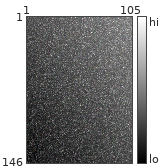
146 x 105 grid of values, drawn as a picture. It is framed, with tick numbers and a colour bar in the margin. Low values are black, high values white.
Average level on the scale: 30%. Mirror symmetry: none. Odd rows or columns: none. Ninth with the highest average: top right. Stripes: none. Slope: up to the top right.
